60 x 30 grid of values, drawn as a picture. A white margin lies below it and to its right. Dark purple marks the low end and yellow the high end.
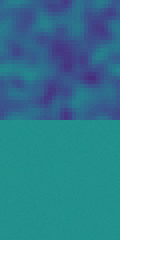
It is made of 2 by 1 panels. Panel 1,1: low, blotchy. Panel 2,1: middling, flat.
